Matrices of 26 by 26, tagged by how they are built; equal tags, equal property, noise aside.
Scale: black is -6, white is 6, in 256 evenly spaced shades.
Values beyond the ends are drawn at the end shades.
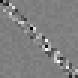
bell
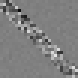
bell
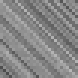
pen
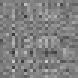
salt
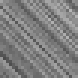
pen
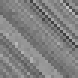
pen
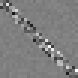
bell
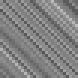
pen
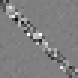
bell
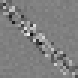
bell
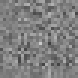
salt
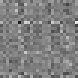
salt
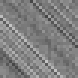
pen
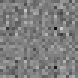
salt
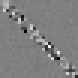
bell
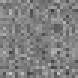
salt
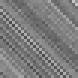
pen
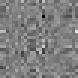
salt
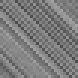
pen
